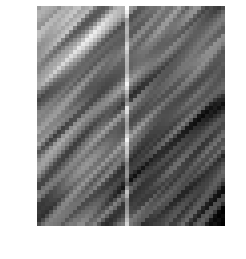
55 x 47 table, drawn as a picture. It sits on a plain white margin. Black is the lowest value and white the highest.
Streaks slant up to the right. Column 23 stands out from the rest. The top left is the ninth with the highest average. The field climbs toward the top left. The ninth with the lowest average is the bottom right. Overall the values sit about 40% of the way up the scale.
